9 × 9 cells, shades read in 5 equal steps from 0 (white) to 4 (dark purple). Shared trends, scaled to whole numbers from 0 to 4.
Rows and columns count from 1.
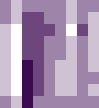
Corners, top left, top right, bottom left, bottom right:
2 2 2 2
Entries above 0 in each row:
9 9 7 8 8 8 8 8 9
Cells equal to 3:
13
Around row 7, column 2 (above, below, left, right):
0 0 1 4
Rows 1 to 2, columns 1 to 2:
2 1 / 2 1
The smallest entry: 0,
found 7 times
